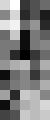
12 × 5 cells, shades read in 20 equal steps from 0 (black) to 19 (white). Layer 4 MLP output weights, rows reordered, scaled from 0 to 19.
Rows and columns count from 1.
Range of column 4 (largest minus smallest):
10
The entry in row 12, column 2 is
6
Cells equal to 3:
4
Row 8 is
1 8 10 4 9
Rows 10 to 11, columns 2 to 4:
3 15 14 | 9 13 14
